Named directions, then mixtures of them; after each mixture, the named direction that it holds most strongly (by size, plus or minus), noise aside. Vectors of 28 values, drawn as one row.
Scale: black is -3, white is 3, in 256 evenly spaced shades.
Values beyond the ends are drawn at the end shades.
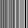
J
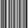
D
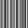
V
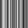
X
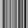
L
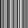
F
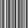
V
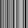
J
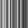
X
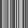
X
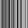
X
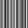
V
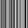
J
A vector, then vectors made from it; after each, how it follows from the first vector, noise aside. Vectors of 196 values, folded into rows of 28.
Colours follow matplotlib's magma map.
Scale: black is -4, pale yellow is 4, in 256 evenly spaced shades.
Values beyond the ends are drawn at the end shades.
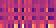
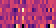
sign-scrambled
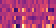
sign-scrambled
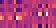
wrapped around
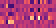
wrapped around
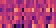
sign-scrambled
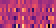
sign-scrambled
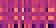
negated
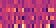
sign-scrambled
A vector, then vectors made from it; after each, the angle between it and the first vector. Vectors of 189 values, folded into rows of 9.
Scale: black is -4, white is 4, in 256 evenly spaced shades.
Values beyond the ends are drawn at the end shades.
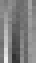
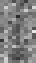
partly aligned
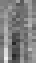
nearly parallel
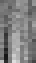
nearly opposite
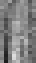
nearly opposite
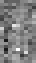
partly opposed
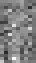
partly opposed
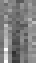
nearly parallel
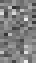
orthogonal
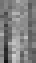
nearly opposite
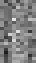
partly opposed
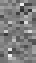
orthogonal
